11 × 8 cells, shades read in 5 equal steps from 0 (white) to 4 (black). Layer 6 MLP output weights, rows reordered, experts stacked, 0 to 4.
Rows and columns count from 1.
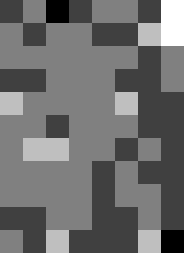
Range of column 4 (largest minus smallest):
1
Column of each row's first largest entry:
3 2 7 1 7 3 6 5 5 1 8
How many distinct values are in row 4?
2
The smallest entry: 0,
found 2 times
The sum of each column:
24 25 23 24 27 26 26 26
